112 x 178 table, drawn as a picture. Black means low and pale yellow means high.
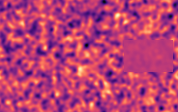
Odd patch: calmer, in the middle right. Mirror symmetry: none. Grain: blotchy. Lone odd cells: none. Calmest part: middle right.
